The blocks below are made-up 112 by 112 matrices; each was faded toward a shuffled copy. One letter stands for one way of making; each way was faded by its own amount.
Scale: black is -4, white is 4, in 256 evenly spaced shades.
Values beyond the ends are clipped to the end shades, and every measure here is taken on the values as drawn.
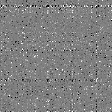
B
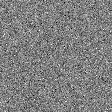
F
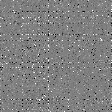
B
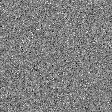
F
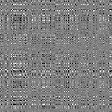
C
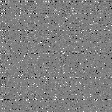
B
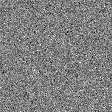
F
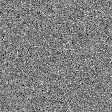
F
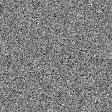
F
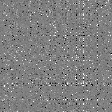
B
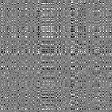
C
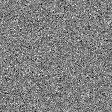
F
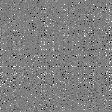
B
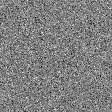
F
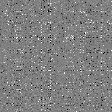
B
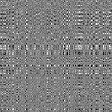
C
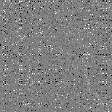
B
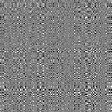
C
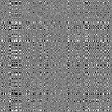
C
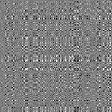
C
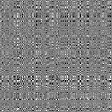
C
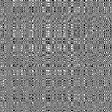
C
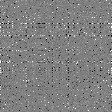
B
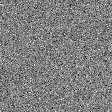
F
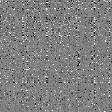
B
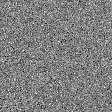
F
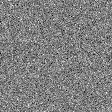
F
